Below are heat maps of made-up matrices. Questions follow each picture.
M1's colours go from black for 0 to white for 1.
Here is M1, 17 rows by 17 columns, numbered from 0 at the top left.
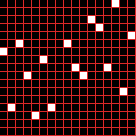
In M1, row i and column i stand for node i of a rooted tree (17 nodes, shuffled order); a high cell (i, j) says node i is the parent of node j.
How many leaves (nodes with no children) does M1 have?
5
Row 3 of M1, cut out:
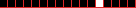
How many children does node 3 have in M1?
1
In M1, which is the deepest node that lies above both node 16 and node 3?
8
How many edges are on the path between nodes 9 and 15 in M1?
5
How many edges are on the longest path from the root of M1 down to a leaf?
8
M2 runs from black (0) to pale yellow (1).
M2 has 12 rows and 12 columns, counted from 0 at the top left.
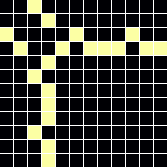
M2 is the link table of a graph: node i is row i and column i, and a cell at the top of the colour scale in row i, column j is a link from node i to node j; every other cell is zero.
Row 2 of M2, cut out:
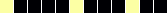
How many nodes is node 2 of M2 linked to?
3
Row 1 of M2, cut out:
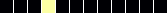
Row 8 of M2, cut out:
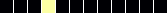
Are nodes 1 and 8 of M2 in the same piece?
yes
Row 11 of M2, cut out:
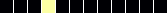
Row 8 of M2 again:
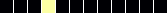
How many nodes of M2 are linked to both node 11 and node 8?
1
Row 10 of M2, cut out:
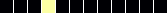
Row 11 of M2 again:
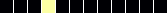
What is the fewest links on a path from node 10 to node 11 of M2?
2
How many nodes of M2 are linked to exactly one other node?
10
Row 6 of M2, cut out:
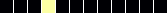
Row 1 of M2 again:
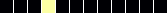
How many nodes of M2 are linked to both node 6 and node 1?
1
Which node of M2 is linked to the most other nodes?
node 3
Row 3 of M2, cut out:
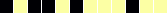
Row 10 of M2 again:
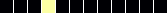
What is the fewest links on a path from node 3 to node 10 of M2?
1
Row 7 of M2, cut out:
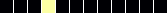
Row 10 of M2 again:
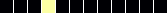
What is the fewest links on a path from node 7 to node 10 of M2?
2
